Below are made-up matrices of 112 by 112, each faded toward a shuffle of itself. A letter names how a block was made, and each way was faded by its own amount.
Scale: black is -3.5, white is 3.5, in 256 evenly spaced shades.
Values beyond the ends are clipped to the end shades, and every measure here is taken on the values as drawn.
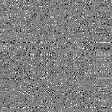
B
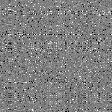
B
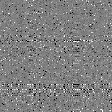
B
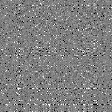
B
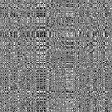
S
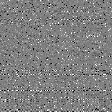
B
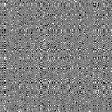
S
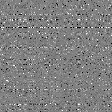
B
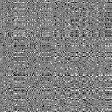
S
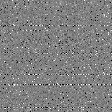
B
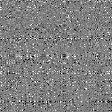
B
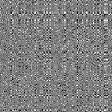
S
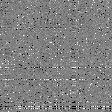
B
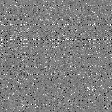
B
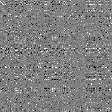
B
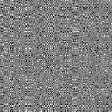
S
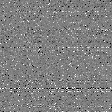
B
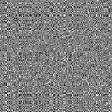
S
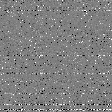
B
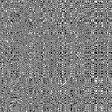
S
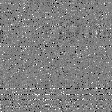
B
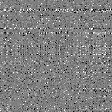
B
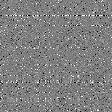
B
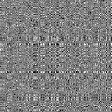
S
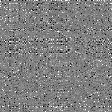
B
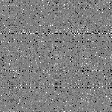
B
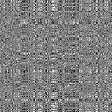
S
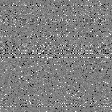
B
